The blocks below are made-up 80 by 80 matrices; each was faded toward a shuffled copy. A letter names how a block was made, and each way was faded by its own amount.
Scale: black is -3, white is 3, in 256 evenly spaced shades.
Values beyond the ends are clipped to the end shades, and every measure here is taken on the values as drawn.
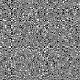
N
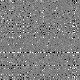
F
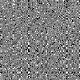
N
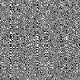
N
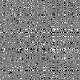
F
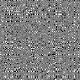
F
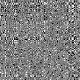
N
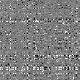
F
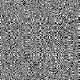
N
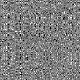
N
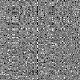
N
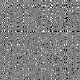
F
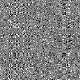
N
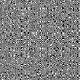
N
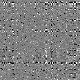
F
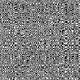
N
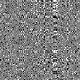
N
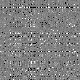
F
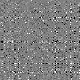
F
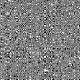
N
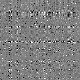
F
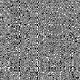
N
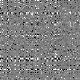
F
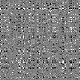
F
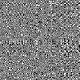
N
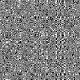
N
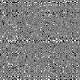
F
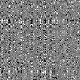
N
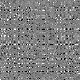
F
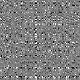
F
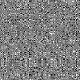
N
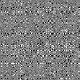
F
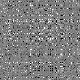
F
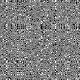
N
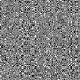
N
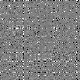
F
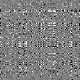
F
